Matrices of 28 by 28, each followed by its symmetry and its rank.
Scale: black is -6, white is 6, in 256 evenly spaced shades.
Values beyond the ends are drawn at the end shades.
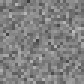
neither, full rank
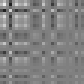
symmetric, rank one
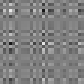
symmetric, rank one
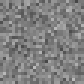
neither, full rank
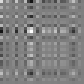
symmetric, rank one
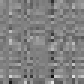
neither, rank three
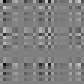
neither, rank one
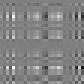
neither, rank one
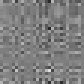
neither, rank three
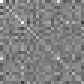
symmetric, rank five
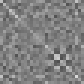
symmetric, rank five
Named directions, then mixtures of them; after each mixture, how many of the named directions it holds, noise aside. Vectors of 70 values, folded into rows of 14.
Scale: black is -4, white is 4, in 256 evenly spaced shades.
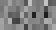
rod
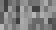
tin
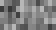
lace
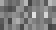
two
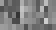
three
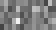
three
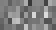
one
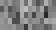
two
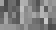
two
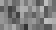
two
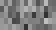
two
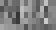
three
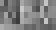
three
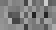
one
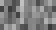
one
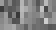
three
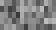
two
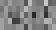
one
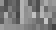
two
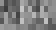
two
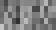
two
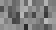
two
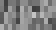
one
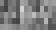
two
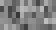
two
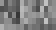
three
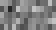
two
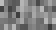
one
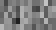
two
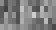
two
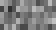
two
